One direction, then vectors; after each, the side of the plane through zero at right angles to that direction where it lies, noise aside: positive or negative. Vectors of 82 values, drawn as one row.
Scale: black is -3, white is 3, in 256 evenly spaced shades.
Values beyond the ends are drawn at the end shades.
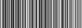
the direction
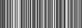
negative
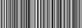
negative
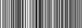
positive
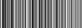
positive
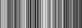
negative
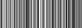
negative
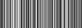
negative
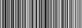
positive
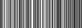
negative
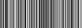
positive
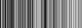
positive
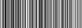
positive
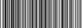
positive
